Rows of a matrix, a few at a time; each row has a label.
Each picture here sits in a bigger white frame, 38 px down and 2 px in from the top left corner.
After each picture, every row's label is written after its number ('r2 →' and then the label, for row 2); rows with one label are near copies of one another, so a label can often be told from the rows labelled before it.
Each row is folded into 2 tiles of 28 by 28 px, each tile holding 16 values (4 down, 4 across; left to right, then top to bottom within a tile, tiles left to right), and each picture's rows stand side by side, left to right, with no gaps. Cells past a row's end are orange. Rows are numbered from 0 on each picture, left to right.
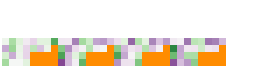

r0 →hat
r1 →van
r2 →van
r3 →van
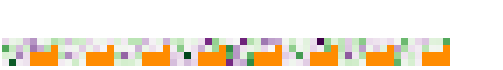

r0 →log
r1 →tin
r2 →tin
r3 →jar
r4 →van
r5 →jar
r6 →tin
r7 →hat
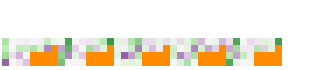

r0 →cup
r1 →hat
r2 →tin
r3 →tin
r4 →hat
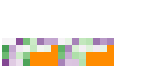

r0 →van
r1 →van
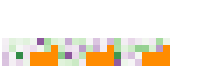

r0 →jar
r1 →tin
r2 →cup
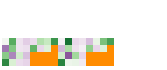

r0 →hat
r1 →hat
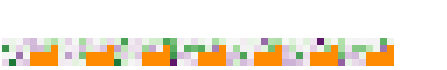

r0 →log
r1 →tin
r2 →hat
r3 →cup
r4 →jar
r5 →jar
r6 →cup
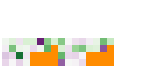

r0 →jar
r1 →cup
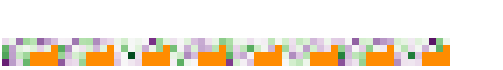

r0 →van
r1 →van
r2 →jar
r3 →log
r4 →cup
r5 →tin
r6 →van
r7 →jar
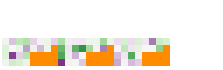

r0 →tin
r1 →cup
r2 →jar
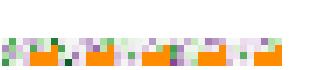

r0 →hat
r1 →log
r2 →jar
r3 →van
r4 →jar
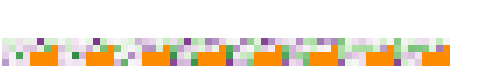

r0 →jar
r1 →jar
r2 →log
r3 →van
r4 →van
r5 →van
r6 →cup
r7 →cup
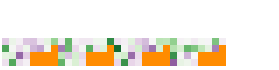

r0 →log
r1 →hat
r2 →log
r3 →cup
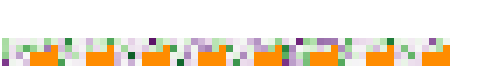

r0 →cup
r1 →hat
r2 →jar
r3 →log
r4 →log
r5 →van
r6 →hat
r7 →jar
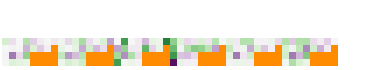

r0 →tin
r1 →tin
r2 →hat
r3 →cup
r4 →tin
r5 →tin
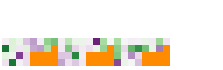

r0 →log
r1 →jar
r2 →cup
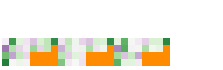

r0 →hat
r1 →hat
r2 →hat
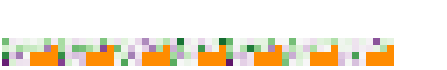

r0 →cup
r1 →cup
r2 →log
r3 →hat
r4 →cup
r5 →hat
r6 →jar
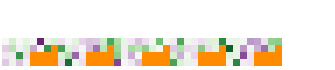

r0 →jar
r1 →log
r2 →cup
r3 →hat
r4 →log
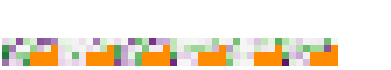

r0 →van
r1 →jar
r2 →van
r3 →cup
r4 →hat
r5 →cup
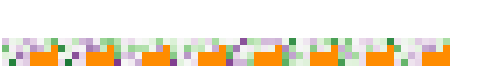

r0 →log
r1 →log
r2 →cup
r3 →cup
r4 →van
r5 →hat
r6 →hat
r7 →log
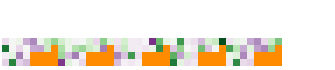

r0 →log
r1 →cup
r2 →jar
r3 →hat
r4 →log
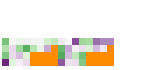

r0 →cup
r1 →van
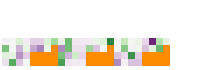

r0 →log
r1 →hat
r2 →jar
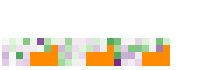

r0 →jar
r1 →hat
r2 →cup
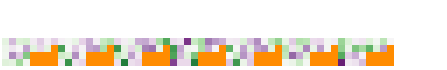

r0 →tin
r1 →log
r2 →log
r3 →van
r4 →log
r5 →tin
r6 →cup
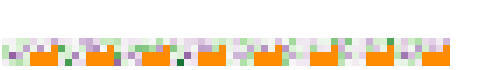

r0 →tin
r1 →log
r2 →cup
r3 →log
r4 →tin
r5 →hat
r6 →hat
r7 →tin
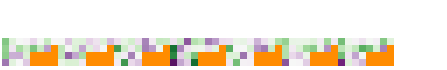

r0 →cup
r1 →tin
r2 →log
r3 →van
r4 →log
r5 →cup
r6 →cup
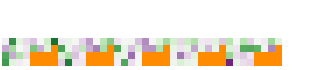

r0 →hat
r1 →log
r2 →log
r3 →tin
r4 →cup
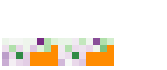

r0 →jar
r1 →jar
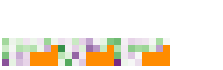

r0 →cup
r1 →log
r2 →cup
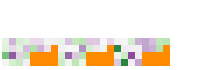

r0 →tin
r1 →tin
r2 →log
